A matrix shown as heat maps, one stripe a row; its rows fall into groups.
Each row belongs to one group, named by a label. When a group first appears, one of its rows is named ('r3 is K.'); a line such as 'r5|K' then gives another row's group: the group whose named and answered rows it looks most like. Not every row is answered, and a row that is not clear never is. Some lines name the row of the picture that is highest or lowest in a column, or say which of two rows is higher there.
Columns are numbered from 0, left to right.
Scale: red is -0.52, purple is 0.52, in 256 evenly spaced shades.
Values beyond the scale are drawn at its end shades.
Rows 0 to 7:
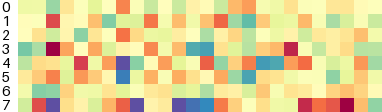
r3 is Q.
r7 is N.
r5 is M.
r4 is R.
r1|M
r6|N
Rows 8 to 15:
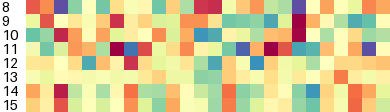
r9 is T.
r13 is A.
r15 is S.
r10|Q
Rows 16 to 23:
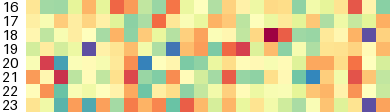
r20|N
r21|S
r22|N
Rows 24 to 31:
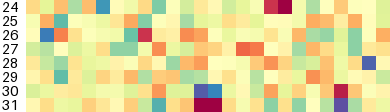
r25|N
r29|N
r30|A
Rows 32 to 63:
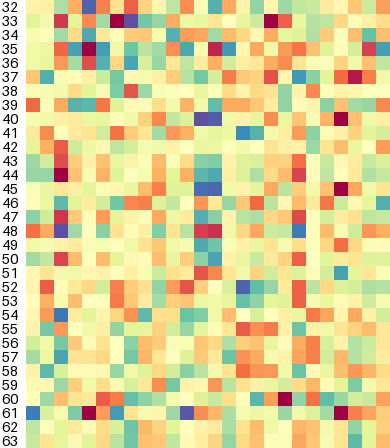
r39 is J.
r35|R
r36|R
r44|Q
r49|A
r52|T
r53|T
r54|N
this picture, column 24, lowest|35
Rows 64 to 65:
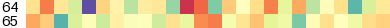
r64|J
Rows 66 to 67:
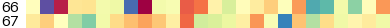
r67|J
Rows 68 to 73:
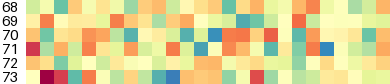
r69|T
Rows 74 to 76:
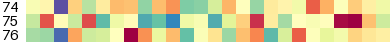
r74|N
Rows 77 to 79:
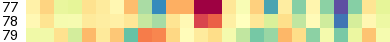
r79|M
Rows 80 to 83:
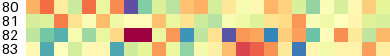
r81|Q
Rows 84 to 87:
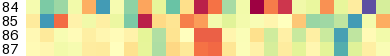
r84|R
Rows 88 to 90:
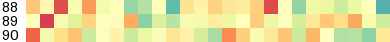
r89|N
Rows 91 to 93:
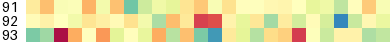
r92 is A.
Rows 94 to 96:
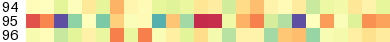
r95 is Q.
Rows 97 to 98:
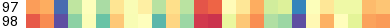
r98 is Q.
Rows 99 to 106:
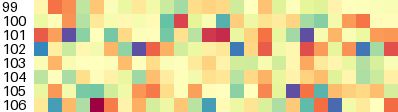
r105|J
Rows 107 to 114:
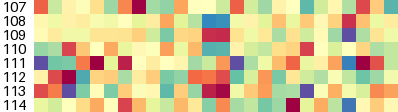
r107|S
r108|A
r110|Q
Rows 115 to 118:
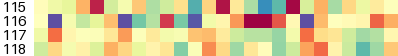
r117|T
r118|T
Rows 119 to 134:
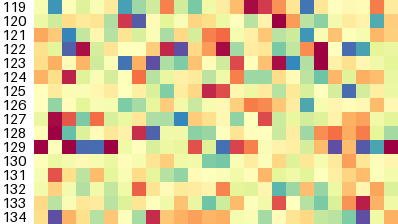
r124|S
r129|J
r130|A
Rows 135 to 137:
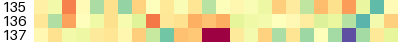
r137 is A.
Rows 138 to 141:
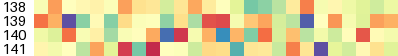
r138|T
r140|S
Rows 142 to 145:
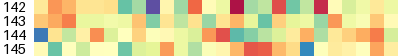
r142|M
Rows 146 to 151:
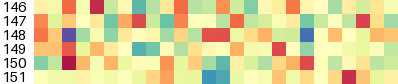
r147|S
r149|M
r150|Q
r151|A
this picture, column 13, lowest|148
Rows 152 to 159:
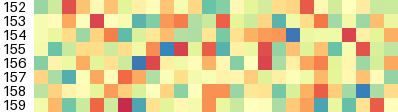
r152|Q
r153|R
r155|S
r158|T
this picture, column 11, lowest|152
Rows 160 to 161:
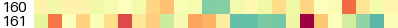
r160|A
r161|T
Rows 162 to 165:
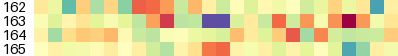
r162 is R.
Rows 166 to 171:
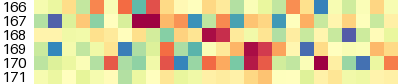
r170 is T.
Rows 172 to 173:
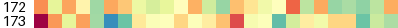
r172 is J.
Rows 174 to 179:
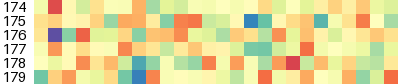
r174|N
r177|T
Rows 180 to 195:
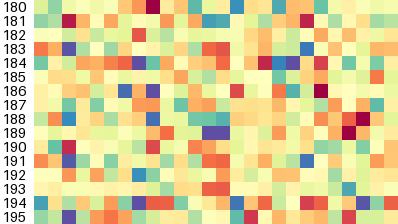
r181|Q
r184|R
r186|M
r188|N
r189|A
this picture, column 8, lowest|180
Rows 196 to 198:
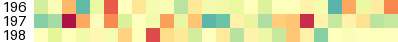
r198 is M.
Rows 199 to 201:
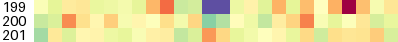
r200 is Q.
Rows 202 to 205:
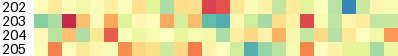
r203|Q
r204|J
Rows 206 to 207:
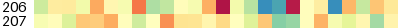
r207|R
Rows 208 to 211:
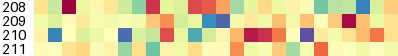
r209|A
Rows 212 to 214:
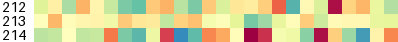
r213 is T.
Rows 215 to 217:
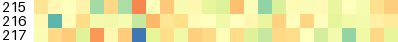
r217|M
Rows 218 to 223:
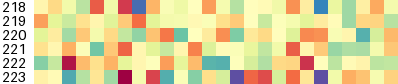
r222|Q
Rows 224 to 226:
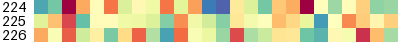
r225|S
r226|S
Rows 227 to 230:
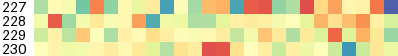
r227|R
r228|N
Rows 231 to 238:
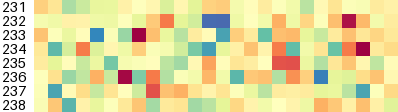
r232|A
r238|N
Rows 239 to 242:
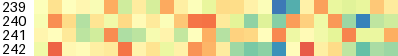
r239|R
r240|T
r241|J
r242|T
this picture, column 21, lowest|240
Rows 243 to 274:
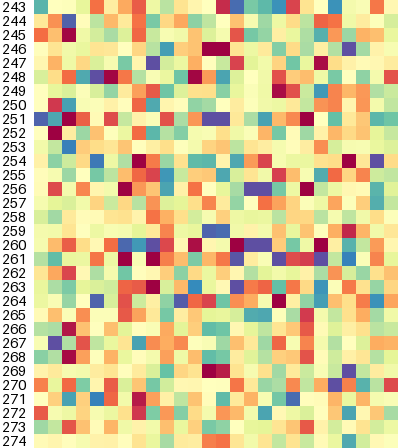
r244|N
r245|S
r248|J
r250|N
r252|N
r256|T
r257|R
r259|A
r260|M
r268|Q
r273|Q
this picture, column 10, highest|264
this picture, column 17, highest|261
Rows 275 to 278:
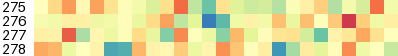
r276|A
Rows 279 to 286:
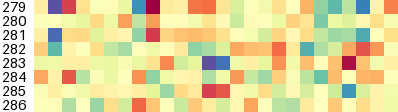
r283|A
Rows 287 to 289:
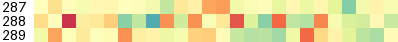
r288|M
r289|T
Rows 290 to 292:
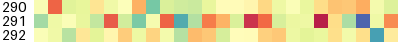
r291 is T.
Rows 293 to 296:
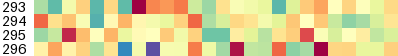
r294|J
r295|Q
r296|M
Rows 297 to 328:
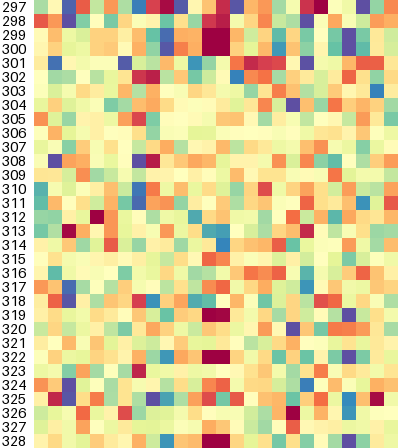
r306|N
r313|Q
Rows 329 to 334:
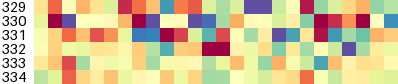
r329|T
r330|N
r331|R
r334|Q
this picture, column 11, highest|330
